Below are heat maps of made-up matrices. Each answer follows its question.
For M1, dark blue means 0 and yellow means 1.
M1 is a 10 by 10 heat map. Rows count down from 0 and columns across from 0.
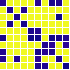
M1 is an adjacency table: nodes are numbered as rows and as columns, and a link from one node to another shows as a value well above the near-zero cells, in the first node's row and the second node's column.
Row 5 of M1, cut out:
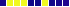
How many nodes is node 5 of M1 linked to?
4
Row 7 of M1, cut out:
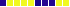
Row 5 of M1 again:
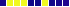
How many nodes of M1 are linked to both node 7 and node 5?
3
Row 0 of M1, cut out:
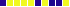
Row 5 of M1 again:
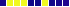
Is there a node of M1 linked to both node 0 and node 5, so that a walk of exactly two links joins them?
yes
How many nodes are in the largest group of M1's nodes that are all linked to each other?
5
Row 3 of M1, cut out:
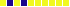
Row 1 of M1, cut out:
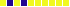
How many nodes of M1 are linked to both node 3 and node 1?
8
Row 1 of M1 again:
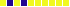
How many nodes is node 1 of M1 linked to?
8
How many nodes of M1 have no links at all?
0
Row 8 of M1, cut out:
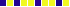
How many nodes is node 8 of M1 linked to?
6
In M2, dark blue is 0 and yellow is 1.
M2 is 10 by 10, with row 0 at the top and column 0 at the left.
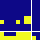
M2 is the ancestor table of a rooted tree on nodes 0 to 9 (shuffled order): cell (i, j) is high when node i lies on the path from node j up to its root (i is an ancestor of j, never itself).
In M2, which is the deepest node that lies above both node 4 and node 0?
5
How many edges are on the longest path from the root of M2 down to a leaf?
4
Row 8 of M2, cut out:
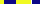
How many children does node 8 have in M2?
1
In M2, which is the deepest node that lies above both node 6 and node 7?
4
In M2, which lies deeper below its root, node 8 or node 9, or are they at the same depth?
node 8
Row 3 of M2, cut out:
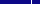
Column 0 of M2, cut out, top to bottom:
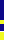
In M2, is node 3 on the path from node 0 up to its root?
no
